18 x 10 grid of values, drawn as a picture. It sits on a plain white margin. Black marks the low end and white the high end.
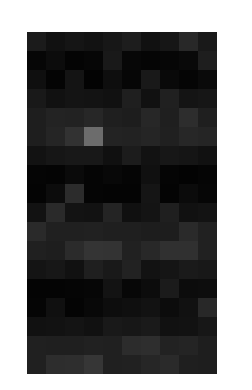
On average the colour sits 10% of the way up the scale. Horizontal stripes repeat 3 times down the table. The values are skewed, with a long tail toward high values.
